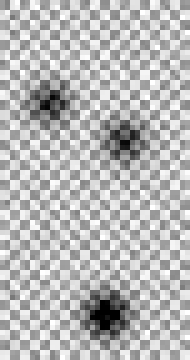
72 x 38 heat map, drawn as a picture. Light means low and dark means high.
Slope: none. Ninth with the highest average: bottom middle. Bumps: three. Average level on the scale: 30%. Odd rows or columns: none.
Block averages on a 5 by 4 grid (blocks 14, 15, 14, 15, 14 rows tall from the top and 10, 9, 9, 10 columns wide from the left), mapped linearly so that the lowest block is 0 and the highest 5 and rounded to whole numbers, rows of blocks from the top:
0000
2220
0010
0000
0150
